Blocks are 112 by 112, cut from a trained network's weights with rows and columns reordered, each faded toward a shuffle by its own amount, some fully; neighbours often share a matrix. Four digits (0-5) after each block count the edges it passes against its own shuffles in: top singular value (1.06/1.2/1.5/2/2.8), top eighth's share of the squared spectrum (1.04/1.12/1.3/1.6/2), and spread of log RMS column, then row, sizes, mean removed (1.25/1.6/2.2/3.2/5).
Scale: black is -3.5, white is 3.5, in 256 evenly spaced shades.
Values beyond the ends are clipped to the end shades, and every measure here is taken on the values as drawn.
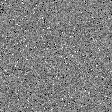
0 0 0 0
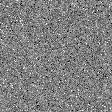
0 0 0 0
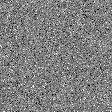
1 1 0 0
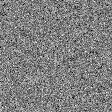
1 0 0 0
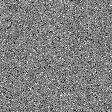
0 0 0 0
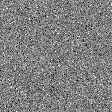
0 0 0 0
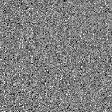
3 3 2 1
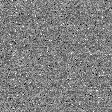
1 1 0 0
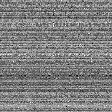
5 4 1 3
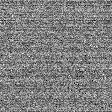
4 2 0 0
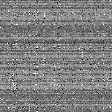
5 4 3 2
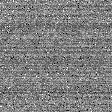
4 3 1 1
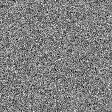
1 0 0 0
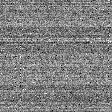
4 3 1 1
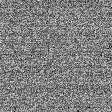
2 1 0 0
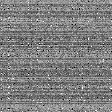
5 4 2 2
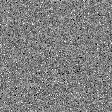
1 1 0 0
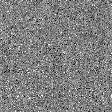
2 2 0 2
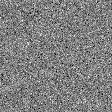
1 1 0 0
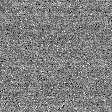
2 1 0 0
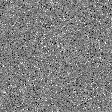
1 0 0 0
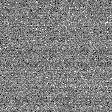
2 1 1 0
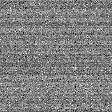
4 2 1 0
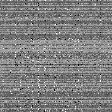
5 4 3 2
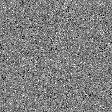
2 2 1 0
